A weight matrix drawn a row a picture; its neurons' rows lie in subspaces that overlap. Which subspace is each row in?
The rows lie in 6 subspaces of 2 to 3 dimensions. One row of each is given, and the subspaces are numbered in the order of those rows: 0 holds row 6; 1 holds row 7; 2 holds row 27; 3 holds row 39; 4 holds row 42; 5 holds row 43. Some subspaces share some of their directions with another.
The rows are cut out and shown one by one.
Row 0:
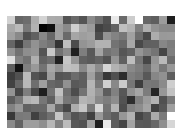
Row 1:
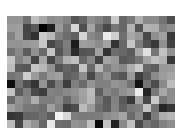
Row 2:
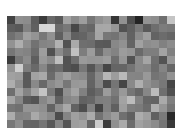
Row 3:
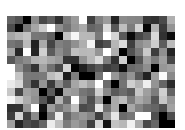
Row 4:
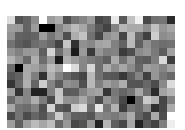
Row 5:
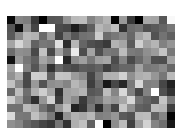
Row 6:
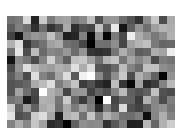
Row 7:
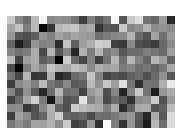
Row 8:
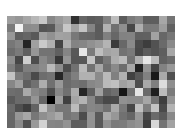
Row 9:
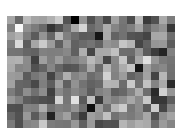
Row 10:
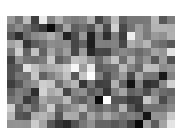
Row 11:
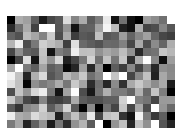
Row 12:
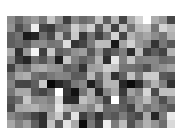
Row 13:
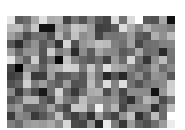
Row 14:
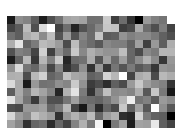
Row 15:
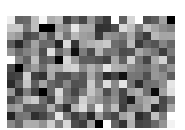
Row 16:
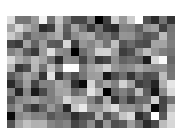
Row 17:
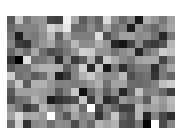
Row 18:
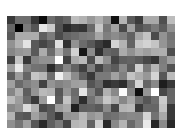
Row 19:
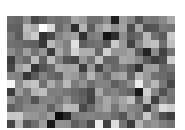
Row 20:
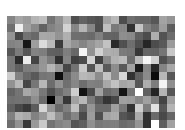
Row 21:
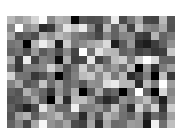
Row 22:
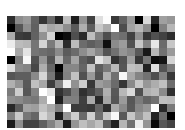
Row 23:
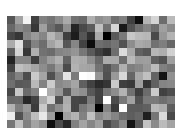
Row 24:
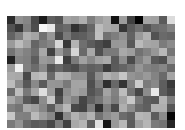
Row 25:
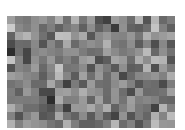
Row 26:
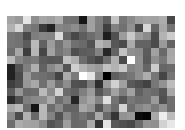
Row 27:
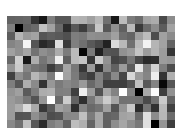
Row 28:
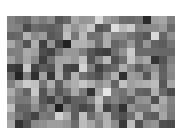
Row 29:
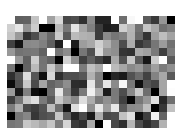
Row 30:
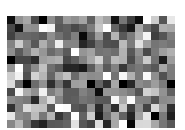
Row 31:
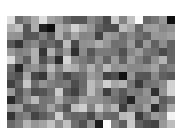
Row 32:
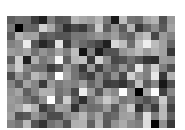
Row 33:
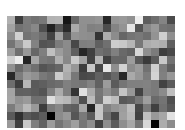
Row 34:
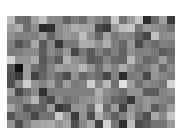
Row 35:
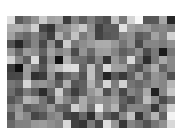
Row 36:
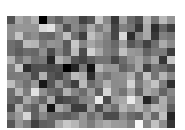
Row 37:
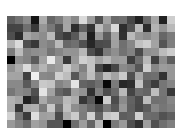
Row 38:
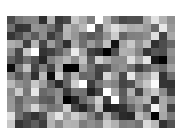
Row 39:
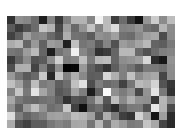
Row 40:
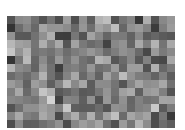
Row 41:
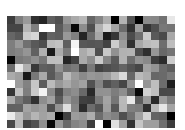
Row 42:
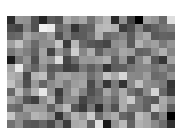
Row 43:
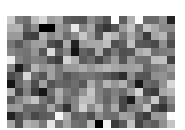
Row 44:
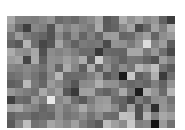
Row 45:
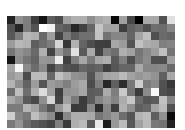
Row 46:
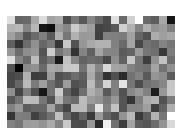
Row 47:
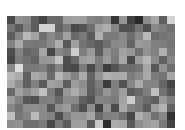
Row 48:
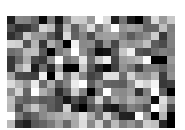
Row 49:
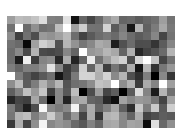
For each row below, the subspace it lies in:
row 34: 3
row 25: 4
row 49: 2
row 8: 1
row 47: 4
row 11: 2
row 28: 3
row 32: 2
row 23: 0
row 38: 3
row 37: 0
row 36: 0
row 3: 0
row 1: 5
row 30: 3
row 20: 2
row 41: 5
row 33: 1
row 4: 0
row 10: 0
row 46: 5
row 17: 1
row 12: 3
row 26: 0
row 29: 3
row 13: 5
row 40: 4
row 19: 5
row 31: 2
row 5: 2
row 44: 2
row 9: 1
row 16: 3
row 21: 1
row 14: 2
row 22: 4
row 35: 5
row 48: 3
